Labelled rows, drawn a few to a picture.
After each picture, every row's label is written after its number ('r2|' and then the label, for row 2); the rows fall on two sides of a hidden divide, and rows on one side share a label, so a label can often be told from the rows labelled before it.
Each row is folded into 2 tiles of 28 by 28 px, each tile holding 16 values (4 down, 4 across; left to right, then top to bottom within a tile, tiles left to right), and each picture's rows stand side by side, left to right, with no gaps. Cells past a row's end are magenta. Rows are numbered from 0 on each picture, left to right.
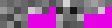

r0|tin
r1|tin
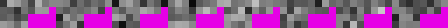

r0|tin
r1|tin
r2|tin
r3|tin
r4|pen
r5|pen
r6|tin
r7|pen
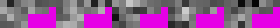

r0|pen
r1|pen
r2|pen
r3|pen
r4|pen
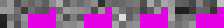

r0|pen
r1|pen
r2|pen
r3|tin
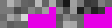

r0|tin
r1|pen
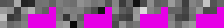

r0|tin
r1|pen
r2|tin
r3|tin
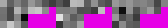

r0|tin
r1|pen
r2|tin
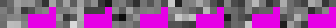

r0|pen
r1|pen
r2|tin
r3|pen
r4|pen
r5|pen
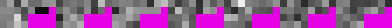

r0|pen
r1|pen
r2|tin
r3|pen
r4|tin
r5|tin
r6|tin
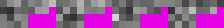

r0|tin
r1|tin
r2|tin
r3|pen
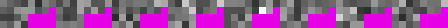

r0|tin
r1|tin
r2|tin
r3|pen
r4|tin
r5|tin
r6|pen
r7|tin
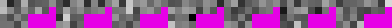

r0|pen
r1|pen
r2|pen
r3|pen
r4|tin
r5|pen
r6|pen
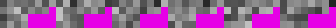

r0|pen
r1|tin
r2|pen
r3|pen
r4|pen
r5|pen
